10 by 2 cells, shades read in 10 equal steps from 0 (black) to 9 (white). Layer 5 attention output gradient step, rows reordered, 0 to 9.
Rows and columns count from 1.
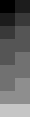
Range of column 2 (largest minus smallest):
8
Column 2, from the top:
1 2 3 3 4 4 5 5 7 9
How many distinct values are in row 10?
1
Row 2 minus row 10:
-8 -7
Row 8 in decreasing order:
5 5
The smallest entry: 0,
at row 1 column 1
